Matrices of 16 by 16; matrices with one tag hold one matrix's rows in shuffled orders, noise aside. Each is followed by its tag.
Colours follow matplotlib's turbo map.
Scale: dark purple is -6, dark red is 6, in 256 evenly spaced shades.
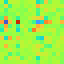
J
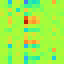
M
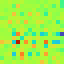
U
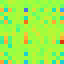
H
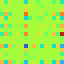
H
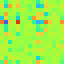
J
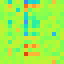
M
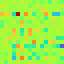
U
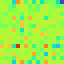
U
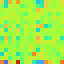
J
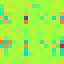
H
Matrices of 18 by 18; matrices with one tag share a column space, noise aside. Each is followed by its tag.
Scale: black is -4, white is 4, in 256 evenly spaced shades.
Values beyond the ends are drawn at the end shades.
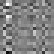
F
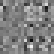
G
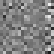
F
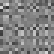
F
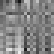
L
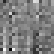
L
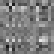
G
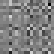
F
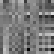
L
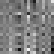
L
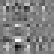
G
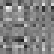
G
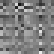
F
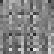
L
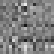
G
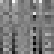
L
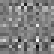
G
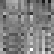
L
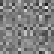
F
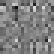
G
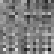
L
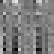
L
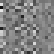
F
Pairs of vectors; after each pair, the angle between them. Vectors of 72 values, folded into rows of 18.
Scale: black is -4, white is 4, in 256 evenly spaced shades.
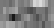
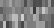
partly opposed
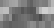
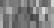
partly aligned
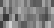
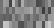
partly aligned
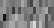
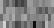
partly opposed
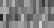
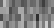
partly aligned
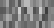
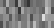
partly opposed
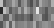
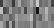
nearly opposite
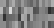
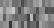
partly aligned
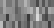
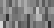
nearly parallel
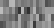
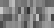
nearly parallel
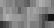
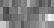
nearly opposite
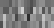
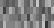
partly aligned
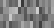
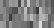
nearly opposite
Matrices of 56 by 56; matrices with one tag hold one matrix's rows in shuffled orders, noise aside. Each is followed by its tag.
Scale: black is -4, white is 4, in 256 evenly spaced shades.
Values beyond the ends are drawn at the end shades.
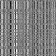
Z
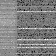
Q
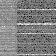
Q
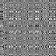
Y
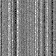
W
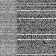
Q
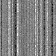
W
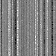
W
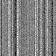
W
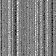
W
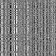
Z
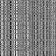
Z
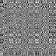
Y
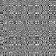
Y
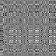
Y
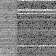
Q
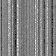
W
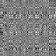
Y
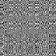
Y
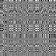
Y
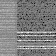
Q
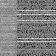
Q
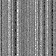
W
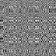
Y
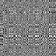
Y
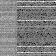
Q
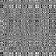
Y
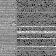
Q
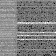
Q
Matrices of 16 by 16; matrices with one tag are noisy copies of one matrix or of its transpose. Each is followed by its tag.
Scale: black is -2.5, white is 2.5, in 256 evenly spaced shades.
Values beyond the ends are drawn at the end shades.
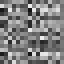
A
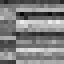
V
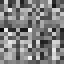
A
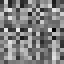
A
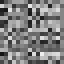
A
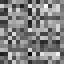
A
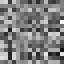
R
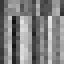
V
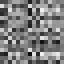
A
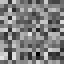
R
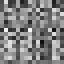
A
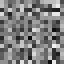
R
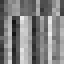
V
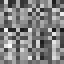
A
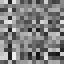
R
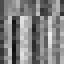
V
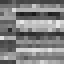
V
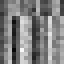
V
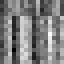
V
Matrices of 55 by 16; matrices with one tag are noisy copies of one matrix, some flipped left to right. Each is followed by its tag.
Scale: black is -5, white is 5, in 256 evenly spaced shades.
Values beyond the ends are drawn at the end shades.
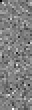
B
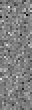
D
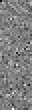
B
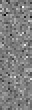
D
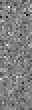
D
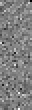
B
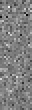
D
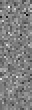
D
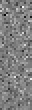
D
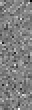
B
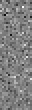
D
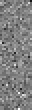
B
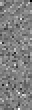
B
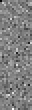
B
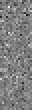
D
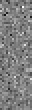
D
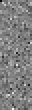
B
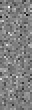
D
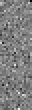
B
